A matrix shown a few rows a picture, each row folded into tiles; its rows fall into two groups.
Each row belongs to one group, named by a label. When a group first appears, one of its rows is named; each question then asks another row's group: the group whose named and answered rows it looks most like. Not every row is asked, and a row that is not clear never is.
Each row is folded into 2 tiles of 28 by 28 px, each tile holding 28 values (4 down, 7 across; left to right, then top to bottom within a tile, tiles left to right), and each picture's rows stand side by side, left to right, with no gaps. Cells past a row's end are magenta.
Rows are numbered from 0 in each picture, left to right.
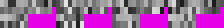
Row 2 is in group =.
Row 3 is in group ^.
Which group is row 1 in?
=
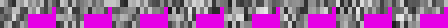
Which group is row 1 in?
=
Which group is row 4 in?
=
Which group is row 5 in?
=
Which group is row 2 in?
^
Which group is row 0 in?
^
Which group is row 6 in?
^
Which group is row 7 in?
=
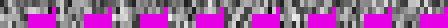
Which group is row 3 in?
=
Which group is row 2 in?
=
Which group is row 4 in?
^
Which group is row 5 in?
=
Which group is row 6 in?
=
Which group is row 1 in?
^
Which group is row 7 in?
^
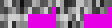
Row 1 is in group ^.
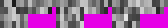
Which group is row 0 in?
=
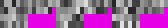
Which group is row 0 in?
=
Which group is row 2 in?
=
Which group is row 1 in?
^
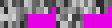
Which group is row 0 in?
=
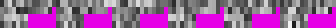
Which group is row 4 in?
=
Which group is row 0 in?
=
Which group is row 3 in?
=
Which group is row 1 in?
=
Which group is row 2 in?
^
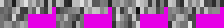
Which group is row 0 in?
^
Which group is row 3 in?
^
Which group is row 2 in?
^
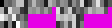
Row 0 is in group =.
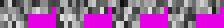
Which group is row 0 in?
=
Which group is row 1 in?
=
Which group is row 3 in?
^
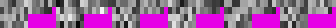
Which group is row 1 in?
=
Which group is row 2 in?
=
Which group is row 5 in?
=
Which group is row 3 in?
^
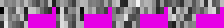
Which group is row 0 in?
^
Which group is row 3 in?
=
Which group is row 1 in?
^
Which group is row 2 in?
^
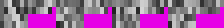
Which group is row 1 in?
=
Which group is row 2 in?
^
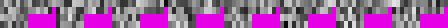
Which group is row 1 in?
^
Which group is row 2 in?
^
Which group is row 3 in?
=
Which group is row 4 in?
=
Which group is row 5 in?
=
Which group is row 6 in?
=
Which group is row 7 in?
^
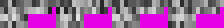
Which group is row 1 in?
^
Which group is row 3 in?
=
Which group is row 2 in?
=
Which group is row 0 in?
=
